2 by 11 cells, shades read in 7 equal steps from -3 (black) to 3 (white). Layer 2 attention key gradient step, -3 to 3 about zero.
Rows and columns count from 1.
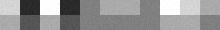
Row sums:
9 2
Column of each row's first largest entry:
3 1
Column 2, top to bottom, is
-2 -1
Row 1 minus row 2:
1 -1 2 -1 0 1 1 0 2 1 1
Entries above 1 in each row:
4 0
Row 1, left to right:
2 -2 3 -2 0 1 1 0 3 2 1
